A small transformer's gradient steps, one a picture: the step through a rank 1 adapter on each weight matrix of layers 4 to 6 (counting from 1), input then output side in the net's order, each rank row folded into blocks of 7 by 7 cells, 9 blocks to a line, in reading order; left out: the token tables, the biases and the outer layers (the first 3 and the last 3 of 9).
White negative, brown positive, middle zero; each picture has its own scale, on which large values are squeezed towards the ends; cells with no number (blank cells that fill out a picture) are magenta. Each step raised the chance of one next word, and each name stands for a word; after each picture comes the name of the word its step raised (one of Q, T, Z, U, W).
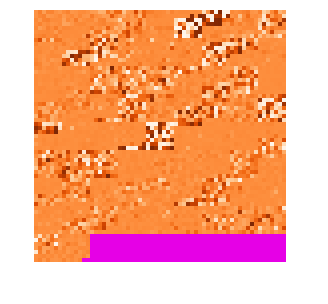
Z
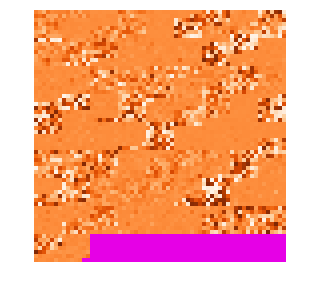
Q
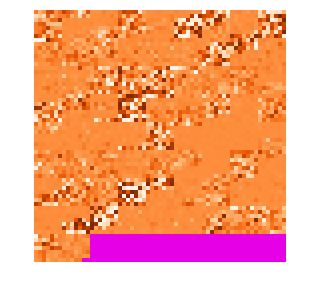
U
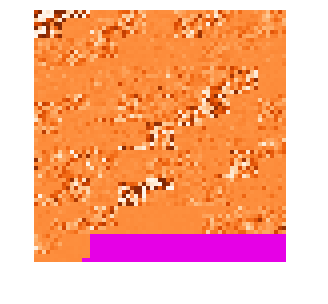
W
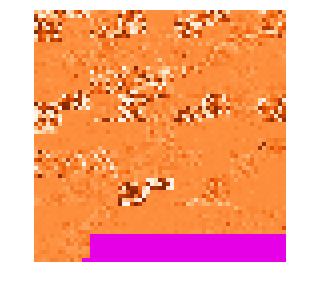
W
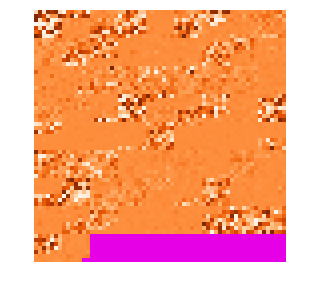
Q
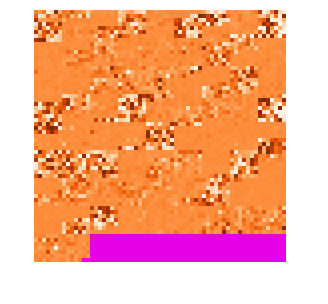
Z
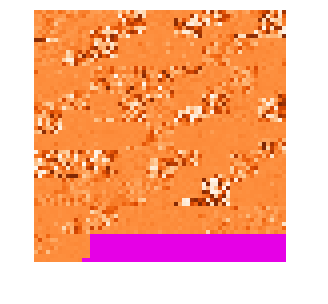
Z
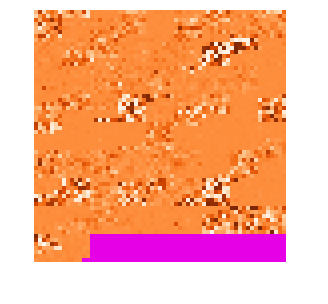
Q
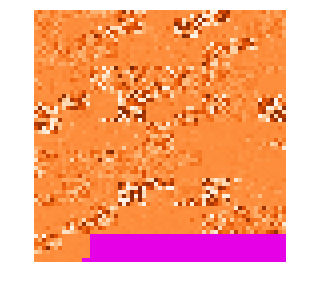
U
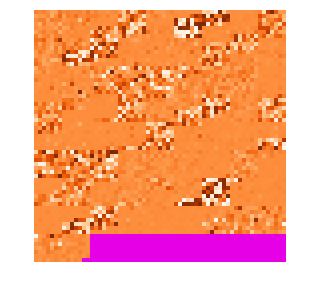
Z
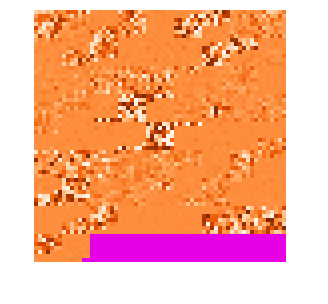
Q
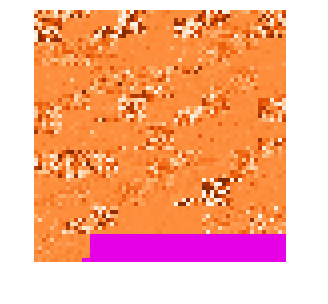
Z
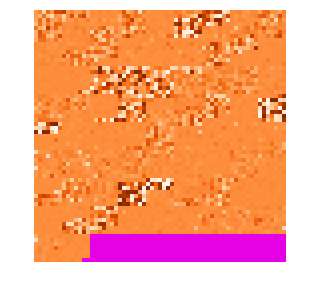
U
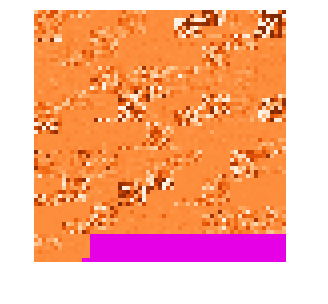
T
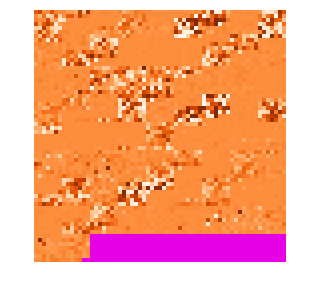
T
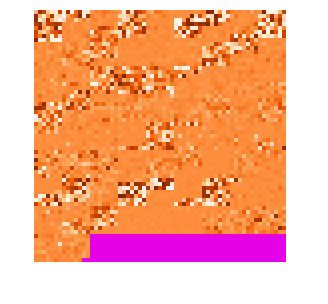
T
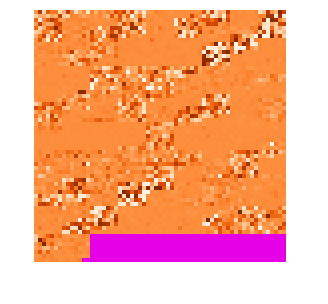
T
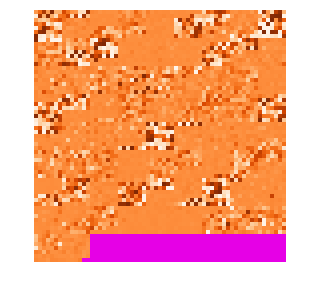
T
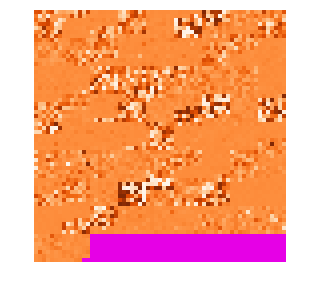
U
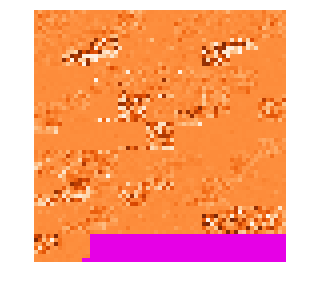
Q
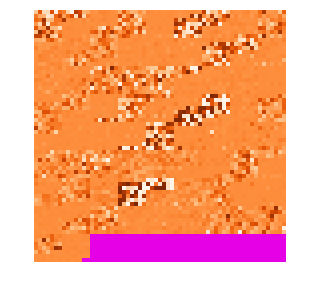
W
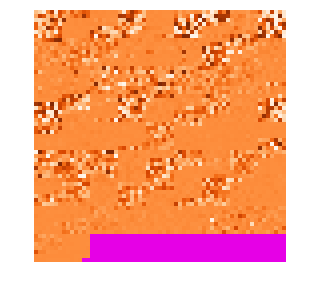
Z
